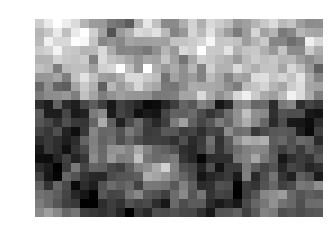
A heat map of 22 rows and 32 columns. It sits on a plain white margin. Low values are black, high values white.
There are no regular stripes. The top part is higher, up to a seam about 40% of the way down. The bottom left is the ninth with the lowest average.
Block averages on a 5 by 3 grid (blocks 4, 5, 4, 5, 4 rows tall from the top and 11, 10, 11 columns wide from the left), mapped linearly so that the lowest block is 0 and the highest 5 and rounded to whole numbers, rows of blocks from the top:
554 / 445 / 001 / 011 / 001
